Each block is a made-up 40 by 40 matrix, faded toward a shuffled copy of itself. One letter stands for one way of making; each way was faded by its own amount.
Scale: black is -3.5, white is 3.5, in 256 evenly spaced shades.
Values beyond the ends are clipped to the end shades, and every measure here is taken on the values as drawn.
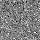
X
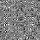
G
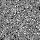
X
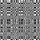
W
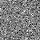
X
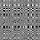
W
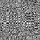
G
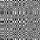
W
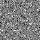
X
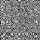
G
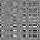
W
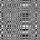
W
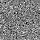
X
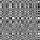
W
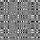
W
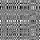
W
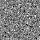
X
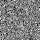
X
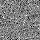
X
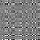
W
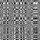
W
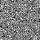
X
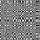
W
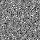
X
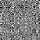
G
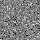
X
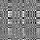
W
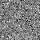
X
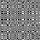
W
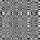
W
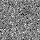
X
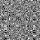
G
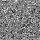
X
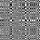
W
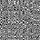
G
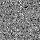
X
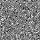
X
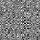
G
